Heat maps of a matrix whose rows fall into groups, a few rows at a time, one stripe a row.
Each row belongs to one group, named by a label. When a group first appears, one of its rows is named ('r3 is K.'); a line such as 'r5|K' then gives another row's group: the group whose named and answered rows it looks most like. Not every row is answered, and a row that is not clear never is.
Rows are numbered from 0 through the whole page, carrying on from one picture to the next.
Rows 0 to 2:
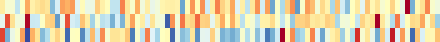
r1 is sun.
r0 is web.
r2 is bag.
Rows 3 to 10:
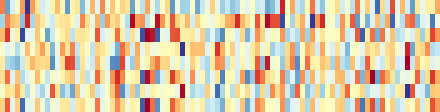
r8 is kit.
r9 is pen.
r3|bag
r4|sun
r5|kit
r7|web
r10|kit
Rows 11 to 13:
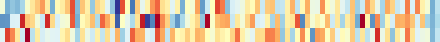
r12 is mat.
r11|web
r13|sun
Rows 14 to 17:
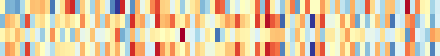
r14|web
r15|sun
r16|pen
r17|sun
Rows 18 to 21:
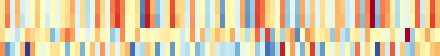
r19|kit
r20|web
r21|bag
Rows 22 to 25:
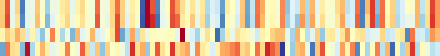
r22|kit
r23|kit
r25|sun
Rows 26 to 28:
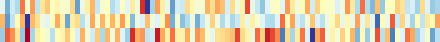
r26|mat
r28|sun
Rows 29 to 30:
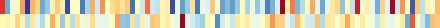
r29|bag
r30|pen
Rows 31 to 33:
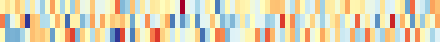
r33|web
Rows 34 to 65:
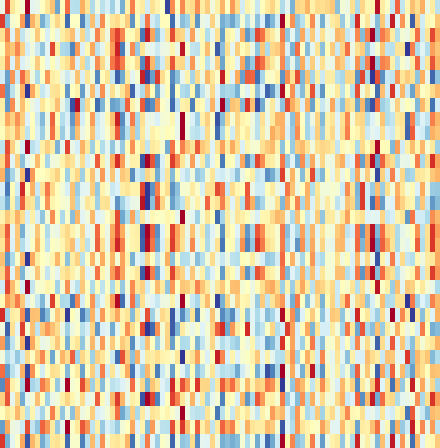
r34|sun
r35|bag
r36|kit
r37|pen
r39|mat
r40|bag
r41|mat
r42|pen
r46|bag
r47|mat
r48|mat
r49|pen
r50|kit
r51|kit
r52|bag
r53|kit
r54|sun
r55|pen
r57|mat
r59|web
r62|kit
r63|pen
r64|sun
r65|bag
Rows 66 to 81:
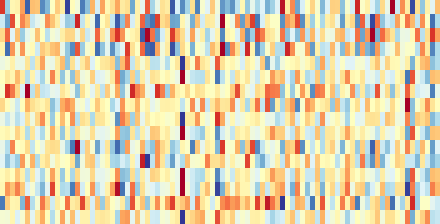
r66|bag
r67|mat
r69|mat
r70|web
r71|pen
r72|sun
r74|web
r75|pen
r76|mat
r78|pen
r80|sun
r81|web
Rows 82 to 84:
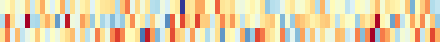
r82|web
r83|sun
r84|kit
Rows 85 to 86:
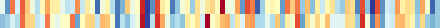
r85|mat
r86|mat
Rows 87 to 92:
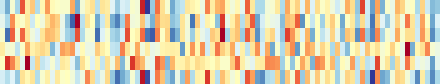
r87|mat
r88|mat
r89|mat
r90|web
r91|sun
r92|mat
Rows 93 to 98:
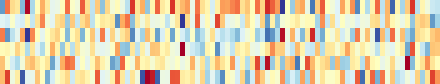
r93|sun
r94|web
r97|web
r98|kit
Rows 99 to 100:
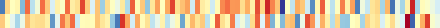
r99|sun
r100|web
